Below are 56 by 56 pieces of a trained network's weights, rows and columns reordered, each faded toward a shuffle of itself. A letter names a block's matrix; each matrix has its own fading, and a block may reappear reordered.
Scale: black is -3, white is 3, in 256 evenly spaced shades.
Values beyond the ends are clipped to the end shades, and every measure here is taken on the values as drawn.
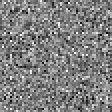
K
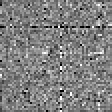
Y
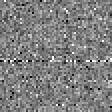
K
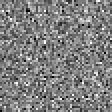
K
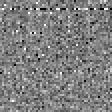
K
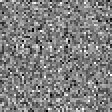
K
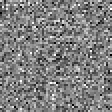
K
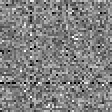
Y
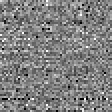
Y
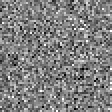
K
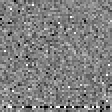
K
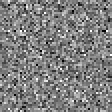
K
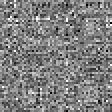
Y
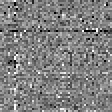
Y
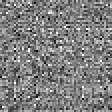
Y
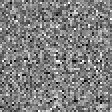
K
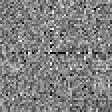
Y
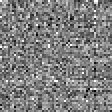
Y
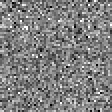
K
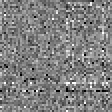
Y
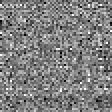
Y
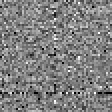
Y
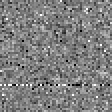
K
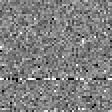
K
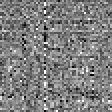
Y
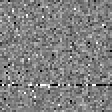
K
